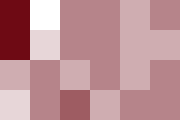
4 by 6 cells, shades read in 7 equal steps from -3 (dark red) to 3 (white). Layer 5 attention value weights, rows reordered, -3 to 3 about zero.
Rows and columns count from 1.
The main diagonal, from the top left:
-3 2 1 1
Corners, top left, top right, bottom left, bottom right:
-3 0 2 0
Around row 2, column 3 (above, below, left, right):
0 1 2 0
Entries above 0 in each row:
2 3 3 2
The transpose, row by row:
-3 -3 1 2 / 3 2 0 0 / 0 0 1 -1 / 0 0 0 1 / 1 1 1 0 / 0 1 0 0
